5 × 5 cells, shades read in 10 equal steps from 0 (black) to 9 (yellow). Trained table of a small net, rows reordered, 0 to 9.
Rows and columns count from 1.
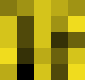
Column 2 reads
6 3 3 2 0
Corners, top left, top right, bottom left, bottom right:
5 6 7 9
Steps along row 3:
down up down up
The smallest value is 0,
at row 5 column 2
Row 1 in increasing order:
5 6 6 7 8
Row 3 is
8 3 8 2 4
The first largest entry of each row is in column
3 5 1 1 5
